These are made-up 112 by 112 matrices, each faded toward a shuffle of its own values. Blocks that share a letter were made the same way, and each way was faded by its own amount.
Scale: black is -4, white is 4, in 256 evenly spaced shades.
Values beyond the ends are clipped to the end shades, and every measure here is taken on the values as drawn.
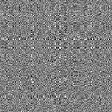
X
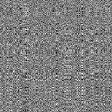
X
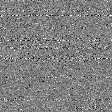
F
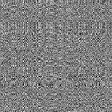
X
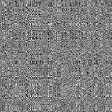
X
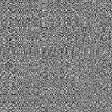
X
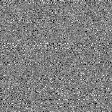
F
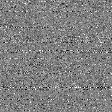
F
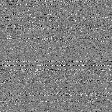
F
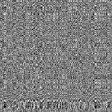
X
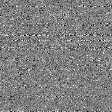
F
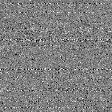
F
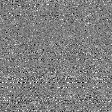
F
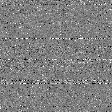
F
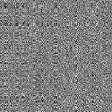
X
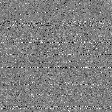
F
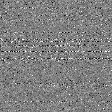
F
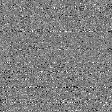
F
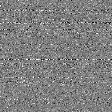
F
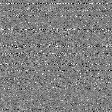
F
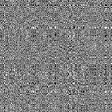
X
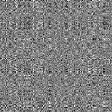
X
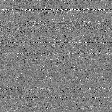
F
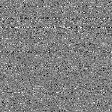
F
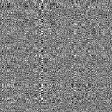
X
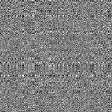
X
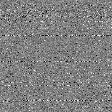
F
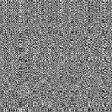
X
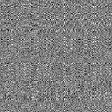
X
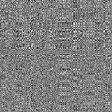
X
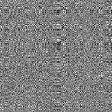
X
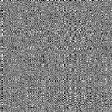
X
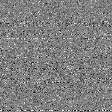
F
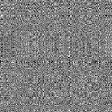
X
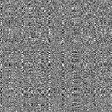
X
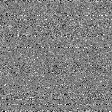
F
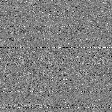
F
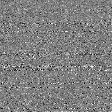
F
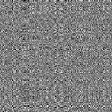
X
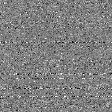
F
